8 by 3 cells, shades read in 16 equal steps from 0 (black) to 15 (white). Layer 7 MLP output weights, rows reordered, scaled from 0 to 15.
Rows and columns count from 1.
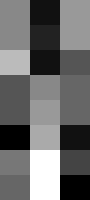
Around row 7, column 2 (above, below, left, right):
10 15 7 4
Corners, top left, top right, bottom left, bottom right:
8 9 6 0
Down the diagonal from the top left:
8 2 5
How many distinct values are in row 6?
3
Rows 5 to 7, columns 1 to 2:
5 9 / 0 10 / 7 15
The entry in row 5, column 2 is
9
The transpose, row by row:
8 8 11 5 5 0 7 6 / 1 2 1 8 9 10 15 15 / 9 9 5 6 6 1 4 0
